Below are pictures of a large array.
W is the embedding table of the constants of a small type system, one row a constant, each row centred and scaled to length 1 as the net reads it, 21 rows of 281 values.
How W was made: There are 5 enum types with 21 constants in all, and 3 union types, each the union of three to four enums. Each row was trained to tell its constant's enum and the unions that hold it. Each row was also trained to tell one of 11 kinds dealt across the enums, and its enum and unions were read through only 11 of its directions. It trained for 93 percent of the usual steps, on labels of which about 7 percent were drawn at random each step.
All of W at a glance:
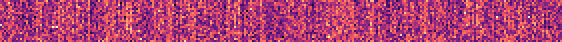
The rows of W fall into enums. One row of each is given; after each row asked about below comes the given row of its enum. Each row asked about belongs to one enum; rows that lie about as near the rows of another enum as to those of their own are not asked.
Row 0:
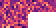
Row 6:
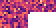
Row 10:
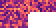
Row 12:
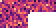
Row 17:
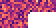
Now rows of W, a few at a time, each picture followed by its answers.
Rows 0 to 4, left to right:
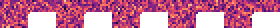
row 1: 10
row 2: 0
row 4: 6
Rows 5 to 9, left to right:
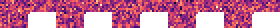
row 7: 10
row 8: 12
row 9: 0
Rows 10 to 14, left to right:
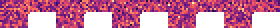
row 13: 6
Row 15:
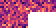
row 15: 0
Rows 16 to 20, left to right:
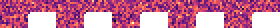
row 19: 6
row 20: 17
